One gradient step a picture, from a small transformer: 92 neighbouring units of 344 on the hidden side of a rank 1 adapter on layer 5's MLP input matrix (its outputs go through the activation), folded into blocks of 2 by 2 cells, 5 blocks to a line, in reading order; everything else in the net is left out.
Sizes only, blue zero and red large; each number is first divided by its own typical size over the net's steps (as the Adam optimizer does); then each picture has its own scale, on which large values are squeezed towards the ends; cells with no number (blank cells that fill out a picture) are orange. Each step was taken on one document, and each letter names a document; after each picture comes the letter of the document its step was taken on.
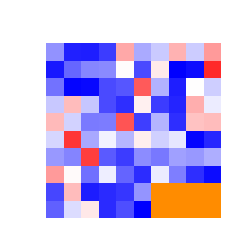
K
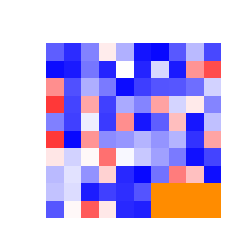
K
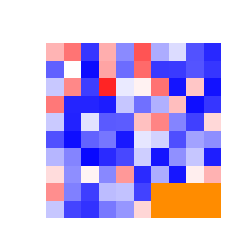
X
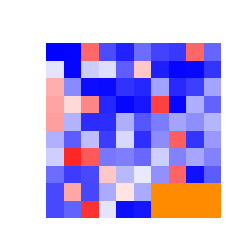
K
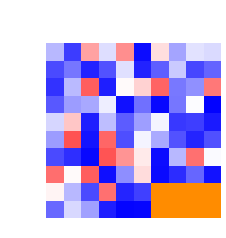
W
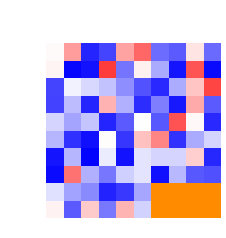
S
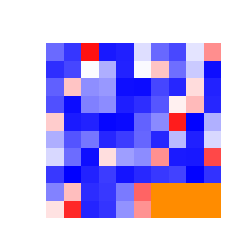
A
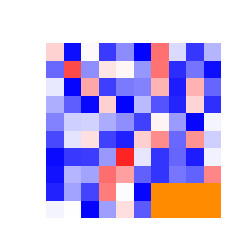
W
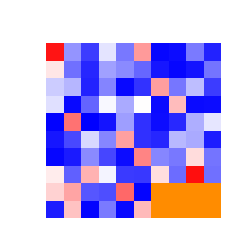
X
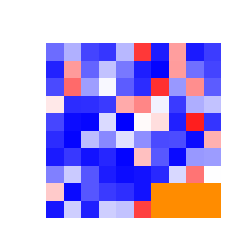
X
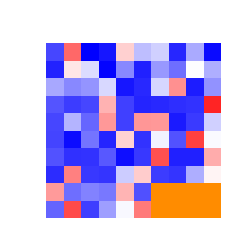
X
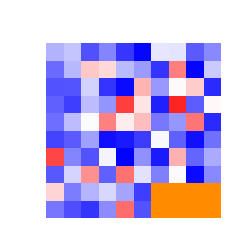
X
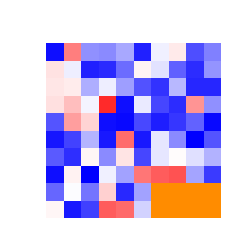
S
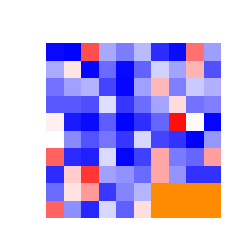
A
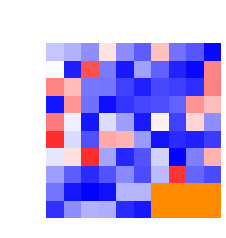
K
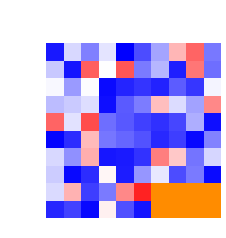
K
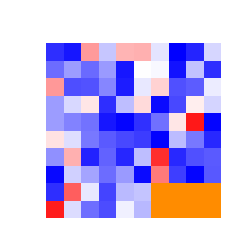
A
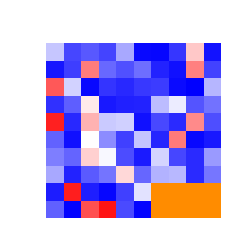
K
